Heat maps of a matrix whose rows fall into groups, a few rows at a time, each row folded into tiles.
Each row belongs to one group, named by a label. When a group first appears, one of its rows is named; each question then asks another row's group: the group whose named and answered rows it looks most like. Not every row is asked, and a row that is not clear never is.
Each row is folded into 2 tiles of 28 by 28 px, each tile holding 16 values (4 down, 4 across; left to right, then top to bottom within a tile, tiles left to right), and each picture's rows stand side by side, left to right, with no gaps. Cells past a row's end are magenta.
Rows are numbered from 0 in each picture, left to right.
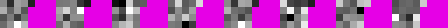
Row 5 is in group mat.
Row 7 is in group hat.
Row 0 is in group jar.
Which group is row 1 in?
mat
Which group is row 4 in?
jar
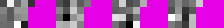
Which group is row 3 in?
hat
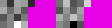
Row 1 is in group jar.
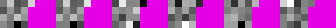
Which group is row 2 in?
mat
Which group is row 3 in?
jar
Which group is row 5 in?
hat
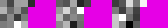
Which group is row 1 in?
mat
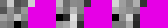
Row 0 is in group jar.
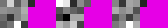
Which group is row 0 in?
mat
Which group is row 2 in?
jar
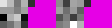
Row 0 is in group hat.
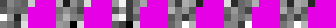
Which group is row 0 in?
hat
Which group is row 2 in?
hat
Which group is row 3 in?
jar
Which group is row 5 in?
jar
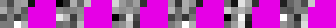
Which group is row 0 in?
jar
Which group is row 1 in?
hat
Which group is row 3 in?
jar
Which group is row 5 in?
hat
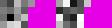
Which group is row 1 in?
hat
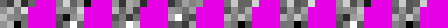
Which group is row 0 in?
mat
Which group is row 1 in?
mat
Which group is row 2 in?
jar
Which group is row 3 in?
hat
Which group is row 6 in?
mat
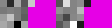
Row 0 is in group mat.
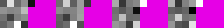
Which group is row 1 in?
mat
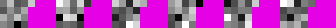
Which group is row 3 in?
mat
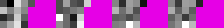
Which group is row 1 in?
hat
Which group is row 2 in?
jar
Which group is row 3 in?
jar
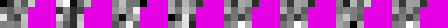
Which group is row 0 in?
hat
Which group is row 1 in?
hat
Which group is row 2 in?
mat
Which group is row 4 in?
jar
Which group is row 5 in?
jar
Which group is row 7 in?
jar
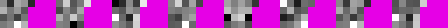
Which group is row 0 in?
jar
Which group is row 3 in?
mat
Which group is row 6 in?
jar
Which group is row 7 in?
hat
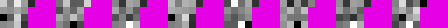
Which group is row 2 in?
jar
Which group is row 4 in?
mat
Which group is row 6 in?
jar
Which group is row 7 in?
mat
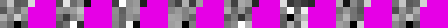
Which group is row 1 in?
mat
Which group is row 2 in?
mat
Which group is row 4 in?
jar
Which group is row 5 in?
mat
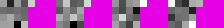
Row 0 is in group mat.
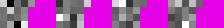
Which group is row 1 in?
hat
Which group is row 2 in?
hat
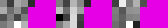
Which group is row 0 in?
jar
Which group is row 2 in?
mat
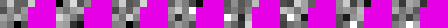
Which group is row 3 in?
mat
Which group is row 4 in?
hat
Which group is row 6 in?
mat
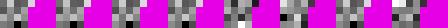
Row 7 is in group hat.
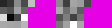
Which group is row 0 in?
hat
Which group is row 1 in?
jar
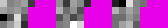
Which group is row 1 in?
jar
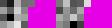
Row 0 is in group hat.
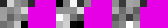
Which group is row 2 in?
jar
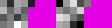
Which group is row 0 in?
jar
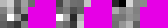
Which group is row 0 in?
hat
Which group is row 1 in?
hat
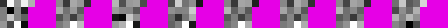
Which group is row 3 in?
mat
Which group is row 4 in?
jar
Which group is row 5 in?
jar
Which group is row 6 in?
jar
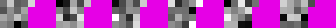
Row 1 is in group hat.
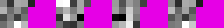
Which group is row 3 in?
jar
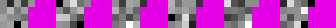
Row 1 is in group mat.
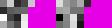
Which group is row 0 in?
hat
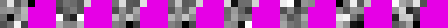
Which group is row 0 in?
mat
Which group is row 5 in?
hat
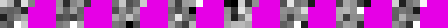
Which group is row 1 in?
jar
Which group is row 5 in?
mat
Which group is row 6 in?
mat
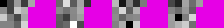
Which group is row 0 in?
hat
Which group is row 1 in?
mat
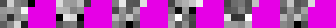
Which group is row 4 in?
hat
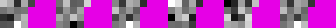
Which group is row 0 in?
mat
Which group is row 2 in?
jar
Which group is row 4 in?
hat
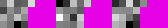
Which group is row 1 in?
hat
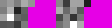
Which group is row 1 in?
jar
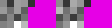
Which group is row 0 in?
jar
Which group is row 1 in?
jar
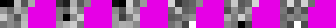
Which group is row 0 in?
hat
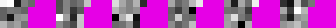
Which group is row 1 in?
hat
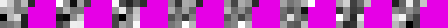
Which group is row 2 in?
mat
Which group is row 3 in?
jar
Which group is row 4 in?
jar
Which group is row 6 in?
hat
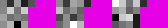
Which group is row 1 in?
jar
